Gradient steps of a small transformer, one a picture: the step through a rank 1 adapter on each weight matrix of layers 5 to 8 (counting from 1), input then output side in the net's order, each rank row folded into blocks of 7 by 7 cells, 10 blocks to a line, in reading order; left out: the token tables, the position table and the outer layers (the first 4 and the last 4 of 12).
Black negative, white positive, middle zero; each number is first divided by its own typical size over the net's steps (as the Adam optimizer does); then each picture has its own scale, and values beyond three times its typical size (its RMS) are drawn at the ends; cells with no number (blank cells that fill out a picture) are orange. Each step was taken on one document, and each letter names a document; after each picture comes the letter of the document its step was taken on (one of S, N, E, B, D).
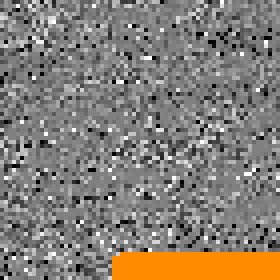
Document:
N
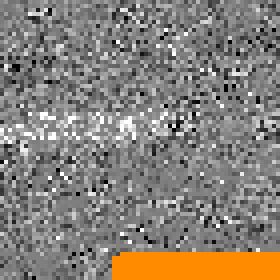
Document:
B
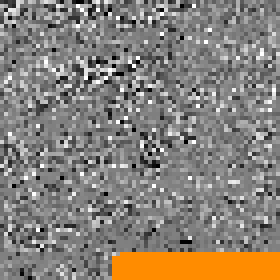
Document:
B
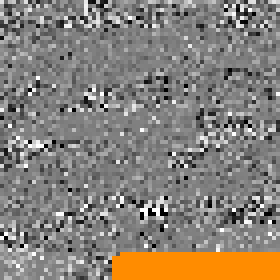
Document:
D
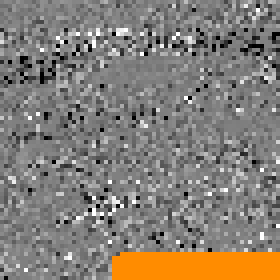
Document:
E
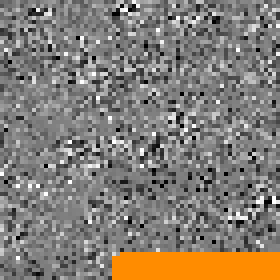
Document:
B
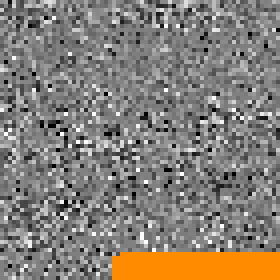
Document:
D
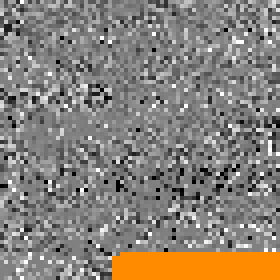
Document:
D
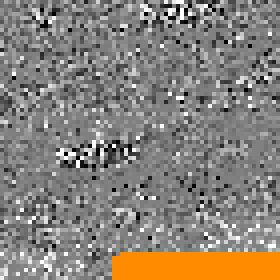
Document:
N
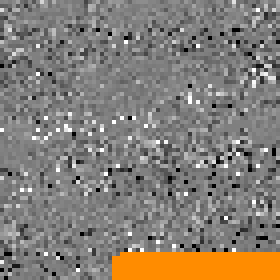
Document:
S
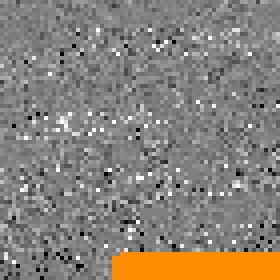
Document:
S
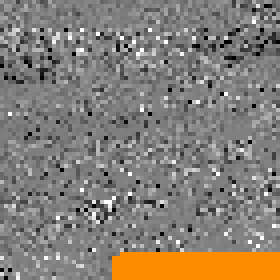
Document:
S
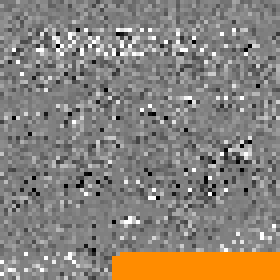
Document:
E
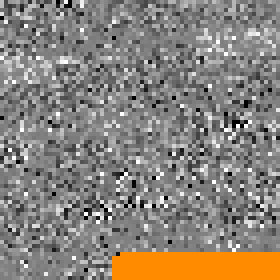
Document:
D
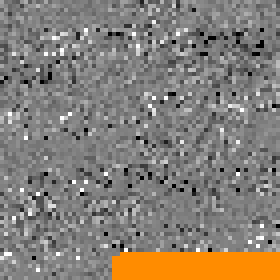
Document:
S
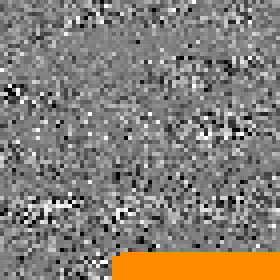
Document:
D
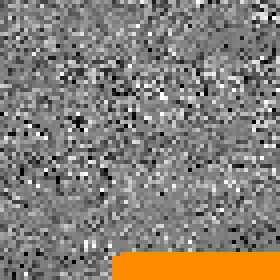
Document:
B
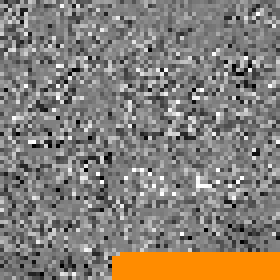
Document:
B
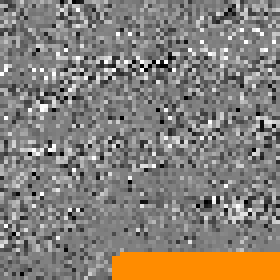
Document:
B
